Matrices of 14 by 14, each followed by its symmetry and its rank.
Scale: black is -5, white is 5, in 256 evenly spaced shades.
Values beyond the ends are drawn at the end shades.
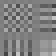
symmetric, rank one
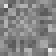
symmetric, rank three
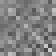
symmetric, rank three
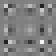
symmetric, rank one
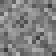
symmetric, full rank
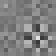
symmetric, rank two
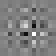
symmetric, rank one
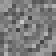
symmetric, full rank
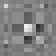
symmetric, rank two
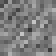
symmetric, full rank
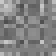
symmetric, rank two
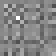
symmetric, rank three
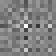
symmetric, rank two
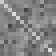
symmetric, full rank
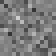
symmetric, full rank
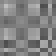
symmetric, rank one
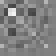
symmetric, rank three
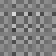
symmetric, rank one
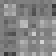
symmetric, rank three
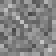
symmetric, full rank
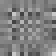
symmetric, rank two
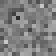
symmetric, full rank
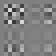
symmetric, rank one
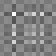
symmetric, rank one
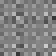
symmetric, rank two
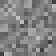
symmetric, full rank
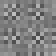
symmetric, rank two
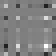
symmetric, rank one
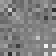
symmetric, rank three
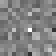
symmetric, rank three
